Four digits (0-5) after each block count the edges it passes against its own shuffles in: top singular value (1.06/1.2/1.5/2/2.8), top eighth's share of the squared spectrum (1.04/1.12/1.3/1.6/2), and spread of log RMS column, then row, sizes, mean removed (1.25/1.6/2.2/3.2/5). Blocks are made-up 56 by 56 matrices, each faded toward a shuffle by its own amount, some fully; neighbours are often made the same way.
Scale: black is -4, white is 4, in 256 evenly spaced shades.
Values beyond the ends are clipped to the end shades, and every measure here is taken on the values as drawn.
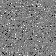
2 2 0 0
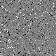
1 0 0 0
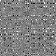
4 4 2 3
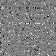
3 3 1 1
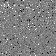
1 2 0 1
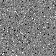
0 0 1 0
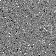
0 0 0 0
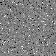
0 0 0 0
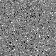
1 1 0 0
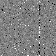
3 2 1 0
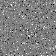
0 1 0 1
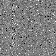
2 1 1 0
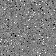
2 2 0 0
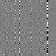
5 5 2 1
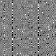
4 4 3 1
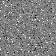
1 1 0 0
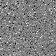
2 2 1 0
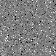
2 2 1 0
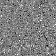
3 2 1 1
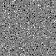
3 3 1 1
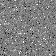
0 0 0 0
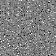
3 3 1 1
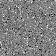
1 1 0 0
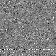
2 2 0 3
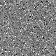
0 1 0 0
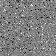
1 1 0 1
